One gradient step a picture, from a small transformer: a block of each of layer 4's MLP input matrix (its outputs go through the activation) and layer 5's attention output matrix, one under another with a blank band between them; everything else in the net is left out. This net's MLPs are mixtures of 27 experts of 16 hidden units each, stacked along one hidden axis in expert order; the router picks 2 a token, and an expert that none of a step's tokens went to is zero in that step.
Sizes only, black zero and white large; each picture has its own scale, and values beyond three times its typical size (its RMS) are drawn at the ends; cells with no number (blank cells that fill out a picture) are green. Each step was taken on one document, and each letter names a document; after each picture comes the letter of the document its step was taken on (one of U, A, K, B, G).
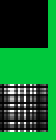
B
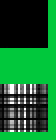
B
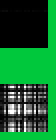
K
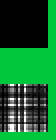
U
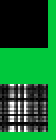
U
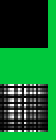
B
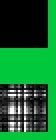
U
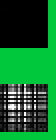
K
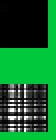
U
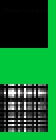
K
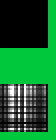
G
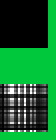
B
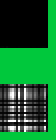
G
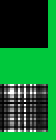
B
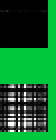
G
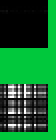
K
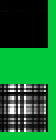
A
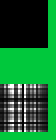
B
